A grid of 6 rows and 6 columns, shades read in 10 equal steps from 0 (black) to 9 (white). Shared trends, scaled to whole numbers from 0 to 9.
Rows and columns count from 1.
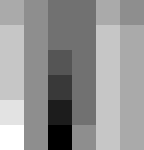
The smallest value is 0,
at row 6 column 3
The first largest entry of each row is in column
1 1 1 1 1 1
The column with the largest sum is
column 1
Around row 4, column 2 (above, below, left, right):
5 5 7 2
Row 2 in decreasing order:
7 7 6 5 4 4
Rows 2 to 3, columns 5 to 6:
7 6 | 7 6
